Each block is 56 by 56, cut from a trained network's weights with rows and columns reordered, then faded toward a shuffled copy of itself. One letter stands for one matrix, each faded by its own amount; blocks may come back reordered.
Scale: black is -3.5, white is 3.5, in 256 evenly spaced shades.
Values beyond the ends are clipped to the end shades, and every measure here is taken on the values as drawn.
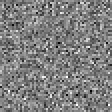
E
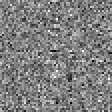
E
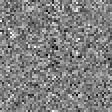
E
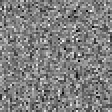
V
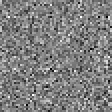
E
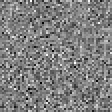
V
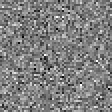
V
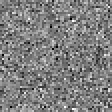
V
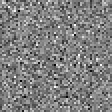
V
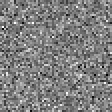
V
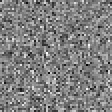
E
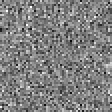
E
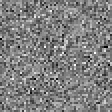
V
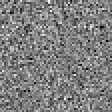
V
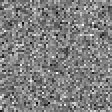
E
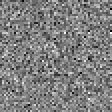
V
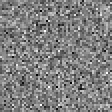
V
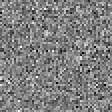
E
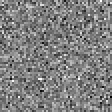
V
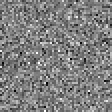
V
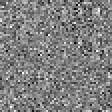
E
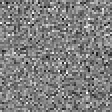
E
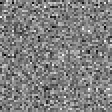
E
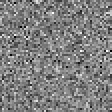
E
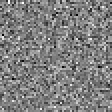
V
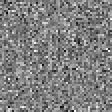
V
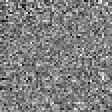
E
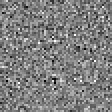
E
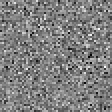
V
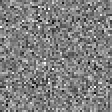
V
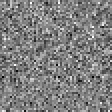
E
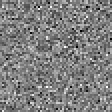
E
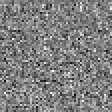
E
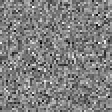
E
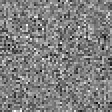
V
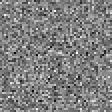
V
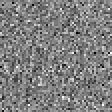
E
